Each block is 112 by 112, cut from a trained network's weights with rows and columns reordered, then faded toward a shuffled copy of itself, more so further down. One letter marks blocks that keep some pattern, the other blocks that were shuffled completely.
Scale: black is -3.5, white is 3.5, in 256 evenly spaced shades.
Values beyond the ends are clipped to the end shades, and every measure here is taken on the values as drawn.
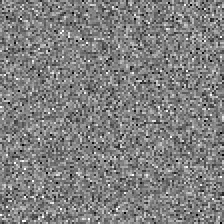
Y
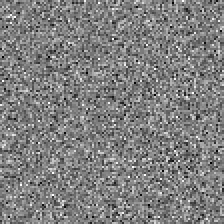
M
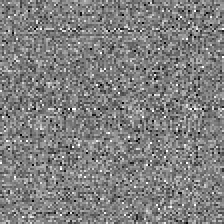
M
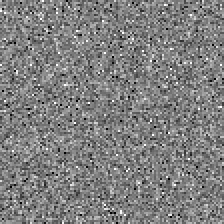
Y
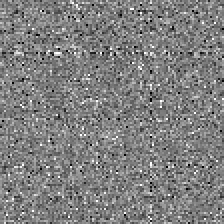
M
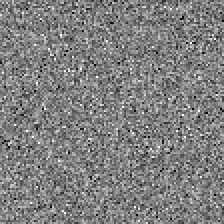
Y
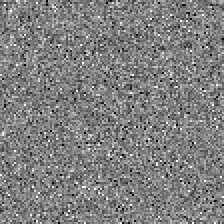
Y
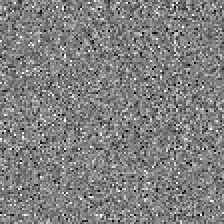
M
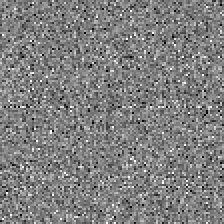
M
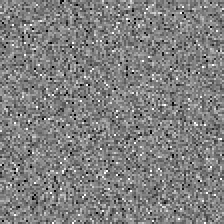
Y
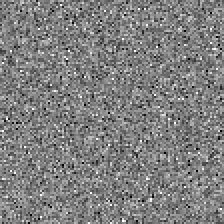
Y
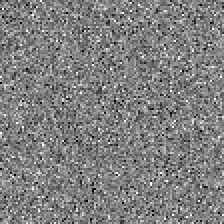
Y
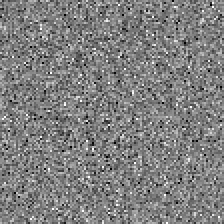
M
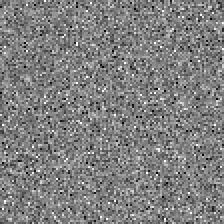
Y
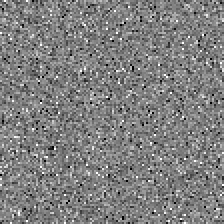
Y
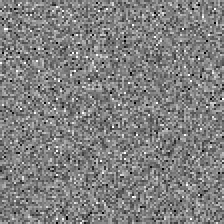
Y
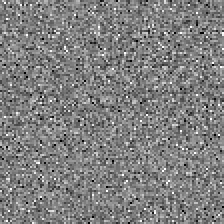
M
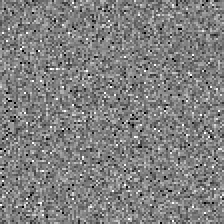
Y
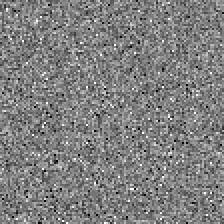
Y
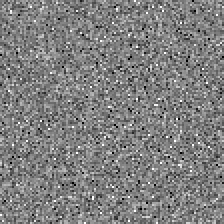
Y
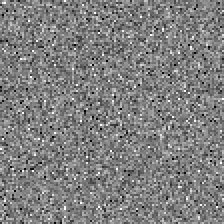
Y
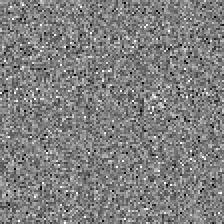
M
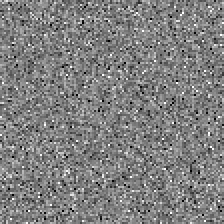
Y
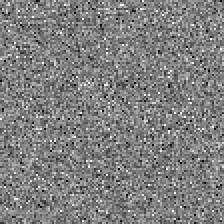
M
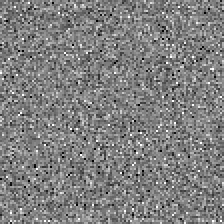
M
